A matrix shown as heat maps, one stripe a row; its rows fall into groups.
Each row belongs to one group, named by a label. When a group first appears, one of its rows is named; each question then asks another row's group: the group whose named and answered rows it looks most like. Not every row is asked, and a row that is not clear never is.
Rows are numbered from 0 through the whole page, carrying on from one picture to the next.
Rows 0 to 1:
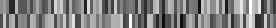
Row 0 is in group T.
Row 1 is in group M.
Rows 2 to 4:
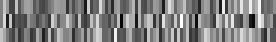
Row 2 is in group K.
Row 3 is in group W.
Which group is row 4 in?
T
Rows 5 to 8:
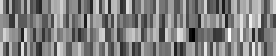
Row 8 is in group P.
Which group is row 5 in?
P
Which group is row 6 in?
T
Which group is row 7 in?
K
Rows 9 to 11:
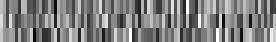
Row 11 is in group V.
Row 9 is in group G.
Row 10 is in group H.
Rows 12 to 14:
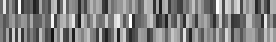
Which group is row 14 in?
V
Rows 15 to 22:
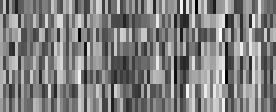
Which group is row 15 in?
W
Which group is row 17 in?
V
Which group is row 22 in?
T
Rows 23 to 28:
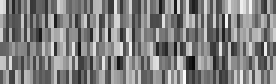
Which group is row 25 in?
P
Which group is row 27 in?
H
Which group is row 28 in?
K
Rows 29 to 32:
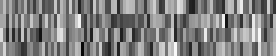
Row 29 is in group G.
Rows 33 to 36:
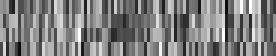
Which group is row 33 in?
T
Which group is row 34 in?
T
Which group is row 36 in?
M
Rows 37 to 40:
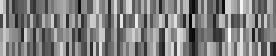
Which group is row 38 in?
M
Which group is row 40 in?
G
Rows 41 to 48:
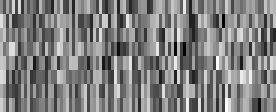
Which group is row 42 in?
H
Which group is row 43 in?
G
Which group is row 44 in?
T
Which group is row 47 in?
P
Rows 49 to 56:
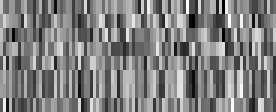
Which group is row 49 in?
G
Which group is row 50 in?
K
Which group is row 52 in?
T
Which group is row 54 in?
G
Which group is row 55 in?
G
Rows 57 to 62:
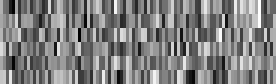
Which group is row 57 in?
T
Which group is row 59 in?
V
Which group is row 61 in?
P
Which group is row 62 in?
H
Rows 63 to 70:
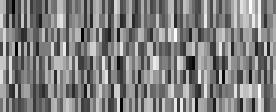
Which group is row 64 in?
P
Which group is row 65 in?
V
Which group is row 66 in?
M
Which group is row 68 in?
H
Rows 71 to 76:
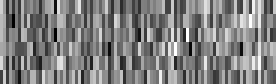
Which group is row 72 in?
P
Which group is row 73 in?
G
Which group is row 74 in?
V
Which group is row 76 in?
M
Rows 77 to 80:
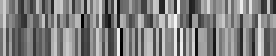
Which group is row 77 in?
T
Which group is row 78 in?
V
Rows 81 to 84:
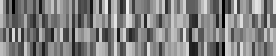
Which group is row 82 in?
G
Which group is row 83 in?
V
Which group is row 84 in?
K
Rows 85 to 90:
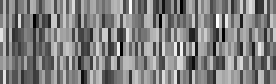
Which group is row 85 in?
M
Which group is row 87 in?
H
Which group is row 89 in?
G
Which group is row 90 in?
W
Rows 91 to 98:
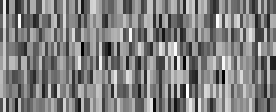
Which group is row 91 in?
M
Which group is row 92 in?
W
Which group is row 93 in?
M
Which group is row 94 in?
V
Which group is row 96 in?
G
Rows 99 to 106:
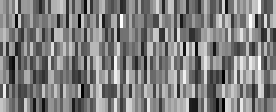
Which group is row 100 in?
V
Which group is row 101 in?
T
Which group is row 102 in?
M
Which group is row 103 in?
T
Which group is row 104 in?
K
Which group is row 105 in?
W
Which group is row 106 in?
K
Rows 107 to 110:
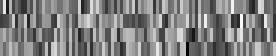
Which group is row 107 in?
W
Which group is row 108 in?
M
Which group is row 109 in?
G
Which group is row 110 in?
K
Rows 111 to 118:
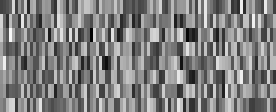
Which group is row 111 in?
M
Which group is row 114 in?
P
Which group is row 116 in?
G
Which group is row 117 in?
P
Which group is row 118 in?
G
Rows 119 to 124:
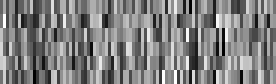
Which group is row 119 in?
M
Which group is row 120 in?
W
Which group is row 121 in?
G
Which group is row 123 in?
K
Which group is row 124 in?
W
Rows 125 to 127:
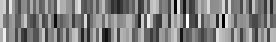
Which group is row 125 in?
H
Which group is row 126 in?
G
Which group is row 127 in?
V
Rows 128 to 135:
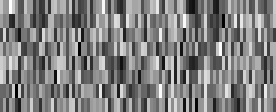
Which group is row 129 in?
K
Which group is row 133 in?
H
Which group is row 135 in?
M
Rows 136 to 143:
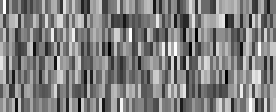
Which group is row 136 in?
W
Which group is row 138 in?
M
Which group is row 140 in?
H
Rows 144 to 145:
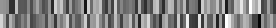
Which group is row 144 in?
T
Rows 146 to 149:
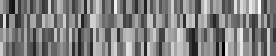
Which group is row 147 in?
M
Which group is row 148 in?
G
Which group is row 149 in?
G
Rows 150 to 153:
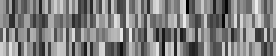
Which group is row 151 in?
K
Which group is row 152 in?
M
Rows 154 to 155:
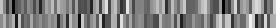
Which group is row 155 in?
V
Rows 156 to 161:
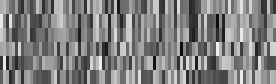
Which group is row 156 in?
T
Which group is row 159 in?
V
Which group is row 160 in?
W
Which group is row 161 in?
K
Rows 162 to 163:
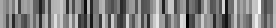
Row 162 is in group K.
